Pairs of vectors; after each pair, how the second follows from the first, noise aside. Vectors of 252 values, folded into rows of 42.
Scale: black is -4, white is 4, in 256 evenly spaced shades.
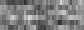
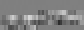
partly zeroed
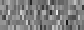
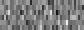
sign-scrambled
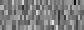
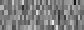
copied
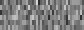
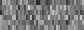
sign-scrambled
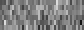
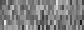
copied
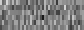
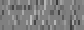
partly zeroed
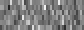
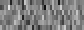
negated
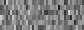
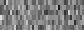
copied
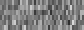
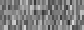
copied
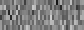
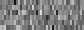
shuffled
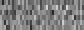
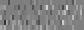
partly zeroed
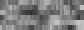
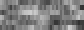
negated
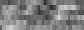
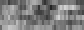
copied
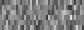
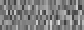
shuffled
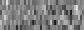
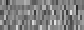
sign-scrambled
